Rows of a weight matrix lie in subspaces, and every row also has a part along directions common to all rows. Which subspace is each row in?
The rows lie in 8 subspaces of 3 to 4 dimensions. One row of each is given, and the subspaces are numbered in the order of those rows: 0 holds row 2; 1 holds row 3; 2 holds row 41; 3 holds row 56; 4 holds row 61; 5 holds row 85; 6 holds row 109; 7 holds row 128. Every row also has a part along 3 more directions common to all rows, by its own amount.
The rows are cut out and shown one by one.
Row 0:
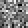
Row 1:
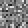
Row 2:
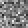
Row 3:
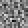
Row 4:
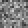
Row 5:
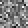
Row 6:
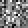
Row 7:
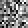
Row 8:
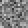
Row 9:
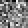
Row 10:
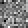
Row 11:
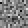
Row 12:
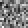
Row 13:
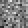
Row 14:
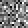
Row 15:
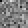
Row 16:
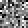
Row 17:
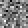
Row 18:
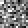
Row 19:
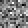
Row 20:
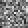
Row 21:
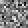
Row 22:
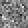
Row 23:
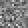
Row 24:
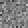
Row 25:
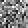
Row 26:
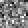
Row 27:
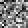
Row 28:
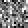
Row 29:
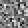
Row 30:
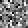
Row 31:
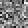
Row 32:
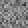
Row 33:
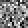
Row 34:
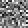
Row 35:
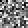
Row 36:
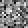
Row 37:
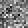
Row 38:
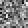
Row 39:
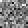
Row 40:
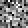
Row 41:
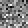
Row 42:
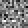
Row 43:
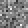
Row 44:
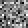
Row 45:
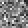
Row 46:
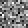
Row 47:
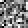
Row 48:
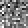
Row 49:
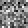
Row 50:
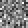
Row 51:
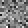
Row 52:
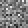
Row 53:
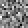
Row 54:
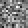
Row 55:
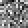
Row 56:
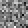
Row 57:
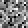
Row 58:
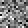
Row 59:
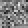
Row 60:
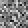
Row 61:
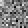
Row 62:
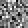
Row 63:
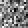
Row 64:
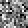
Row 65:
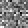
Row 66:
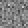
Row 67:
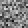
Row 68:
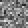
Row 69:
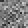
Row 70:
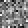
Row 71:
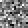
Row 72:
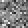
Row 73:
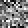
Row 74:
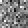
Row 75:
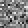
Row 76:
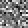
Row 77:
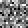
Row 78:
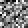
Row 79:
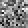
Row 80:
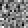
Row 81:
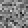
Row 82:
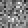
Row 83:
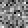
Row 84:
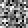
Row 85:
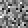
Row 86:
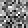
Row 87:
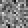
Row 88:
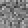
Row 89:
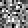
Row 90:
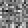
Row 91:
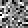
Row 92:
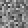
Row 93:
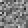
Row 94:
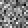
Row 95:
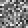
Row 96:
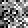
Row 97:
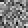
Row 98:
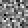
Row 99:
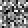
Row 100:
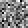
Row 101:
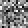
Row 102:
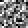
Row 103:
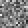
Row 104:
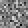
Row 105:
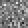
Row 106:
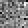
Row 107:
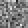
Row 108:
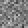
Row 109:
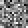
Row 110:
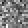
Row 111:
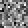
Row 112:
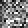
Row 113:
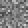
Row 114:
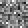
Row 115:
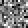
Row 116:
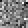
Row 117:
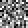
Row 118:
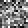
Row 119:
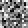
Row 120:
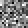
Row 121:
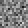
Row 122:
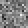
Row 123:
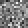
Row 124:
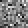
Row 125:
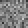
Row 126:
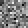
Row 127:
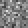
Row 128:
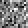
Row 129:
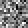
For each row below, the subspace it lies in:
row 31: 0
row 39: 4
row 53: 3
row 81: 3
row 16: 0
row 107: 3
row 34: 5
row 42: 1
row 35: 0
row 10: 6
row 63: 7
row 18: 4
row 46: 0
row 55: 7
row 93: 7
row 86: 7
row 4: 1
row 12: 4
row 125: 1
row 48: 1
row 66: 0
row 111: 1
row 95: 7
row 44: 0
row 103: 7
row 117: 0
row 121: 7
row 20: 6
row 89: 2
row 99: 6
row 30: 6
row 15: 7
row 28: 6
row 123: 1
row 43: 3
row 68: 4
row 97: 2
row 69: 5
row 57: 7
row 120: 4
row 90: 2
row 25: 5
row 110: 5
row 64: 3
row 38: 0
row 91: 5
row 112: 6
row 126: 4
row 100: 1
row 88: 1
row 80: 4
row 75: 7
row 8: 1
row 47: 7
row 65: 5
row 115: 6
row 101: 6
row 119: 1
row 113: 5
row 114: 4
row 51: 5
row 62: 3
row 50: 0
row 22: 3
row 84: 4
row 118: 6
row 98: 1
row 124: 2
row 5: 0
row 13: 2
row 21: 3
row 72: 5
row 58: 5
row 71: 4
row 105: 1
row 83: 4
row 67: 3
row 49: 6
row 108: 7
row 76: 5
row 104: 3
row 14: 5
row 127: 2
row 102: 7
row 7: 5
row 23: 1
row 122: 3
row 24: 4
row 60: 3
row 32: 4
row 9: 3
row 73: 6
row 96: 5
